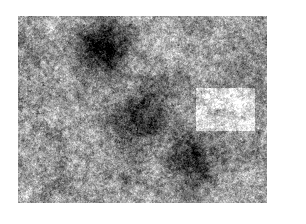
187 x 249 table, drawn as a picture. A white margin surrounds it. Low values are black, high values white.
An odd patch, higher than its surroundings, sits in the middle right. There is no overall slope. The middle right is the ninth with the highest average. Three dips sink into the field.
